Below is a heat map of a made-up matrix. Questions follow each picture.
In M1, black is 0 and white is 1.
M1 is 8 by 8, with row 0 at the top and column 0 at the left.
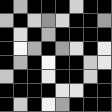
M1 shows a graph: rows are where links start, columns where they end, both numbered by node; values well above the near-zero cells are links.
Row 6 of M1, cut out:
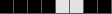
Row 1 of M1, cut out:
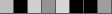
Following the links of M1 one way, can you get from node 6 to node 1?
yes
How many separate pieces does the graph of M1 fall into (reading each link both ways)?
1
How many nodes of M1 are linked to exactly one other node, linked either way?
0
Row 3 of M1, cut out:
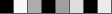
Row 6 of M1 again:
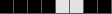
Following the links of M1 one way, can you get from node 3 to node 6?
yes
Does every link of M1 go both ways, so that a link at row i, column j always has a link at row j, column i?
yes
